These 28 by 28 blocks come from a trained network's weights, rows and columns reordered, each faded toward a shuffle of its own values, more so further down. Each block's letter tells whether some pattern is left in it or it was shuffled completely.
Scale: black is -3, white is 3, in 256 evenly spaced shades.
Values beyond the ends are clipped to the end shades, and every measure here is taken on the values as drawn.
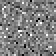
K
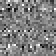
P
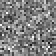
K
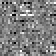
P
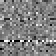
P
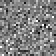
K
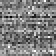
P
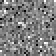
K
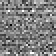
P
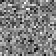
K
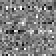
P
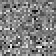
P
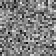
K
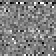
P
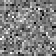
K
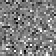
K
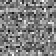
P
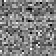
P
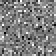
K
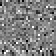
P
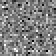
K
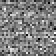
P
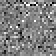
P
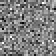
K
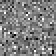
K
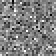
K
